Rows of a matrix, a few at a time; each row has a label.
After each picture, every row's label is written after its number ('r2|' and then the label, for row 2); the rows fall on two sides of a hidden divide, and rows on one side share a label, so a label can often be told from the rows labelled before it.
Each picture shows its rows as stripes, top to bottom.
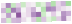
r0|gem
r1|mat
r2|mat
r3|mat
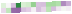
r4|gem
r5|mat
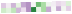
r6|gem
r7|gem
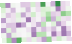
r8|gem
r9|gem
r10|gem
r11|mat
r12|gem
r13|mat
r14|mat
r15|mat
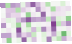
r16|mat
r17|gem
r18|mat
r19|mat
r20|mat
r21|mat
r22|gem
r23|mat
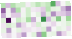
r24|gem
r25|mat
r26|mat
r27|gem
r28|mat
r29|gem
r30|gem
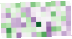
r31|gem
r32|mat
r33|gem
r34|mat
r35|mat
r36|mat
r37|mat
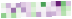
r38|gem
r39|gem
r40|gem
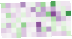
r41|gem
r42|mat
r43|mat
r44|gem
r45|gem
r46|gem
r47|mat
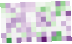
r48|gem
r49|gem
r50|mat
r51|mat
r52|gem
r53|gem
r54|mat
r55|mat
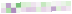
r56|gem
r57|mat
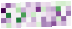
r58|gem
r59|mat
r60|mat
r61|mat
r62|mat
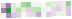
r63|gem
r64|mat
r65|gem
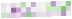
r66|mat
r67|gem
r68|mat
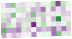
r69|gem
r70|mat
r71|gem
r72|mat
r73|mat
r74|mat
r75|mat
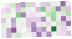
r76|mat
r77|gem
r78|gem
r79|mat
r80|mat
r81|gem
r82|gem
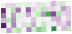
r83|gem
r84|mat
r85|mat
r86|mat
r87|mat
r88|gem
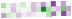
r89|mat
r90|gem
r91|mat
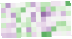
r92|gem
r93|gem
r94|mat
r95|mat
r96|gem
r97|gem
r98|gem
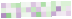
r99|gem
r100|gem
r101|mat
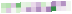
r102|mat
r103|gem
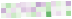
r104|mat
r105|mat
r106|gem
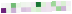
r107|gem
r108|mat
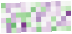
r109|gem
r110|gem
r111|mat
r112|mat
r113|gem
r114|gem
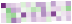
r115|mat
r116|mat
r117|mat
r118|mat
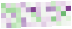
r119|gem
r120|mat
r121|gem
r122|gem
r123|gem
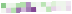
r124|gem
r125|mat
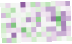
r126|gem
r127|mat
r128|mat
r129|mat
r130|gem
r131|mat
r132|mat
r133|gem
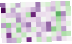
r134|mat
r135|mat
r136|mat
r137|mat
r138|mat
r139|gem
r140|gem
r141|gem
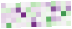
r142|gem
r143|mat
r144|gem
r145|mat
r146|mat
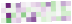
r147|gem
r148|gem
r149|gem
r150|mat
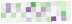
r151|gem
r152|gem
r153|gem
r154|mat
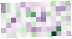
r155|mat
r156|mat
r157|gem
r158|mat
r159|gem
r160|mat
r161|gem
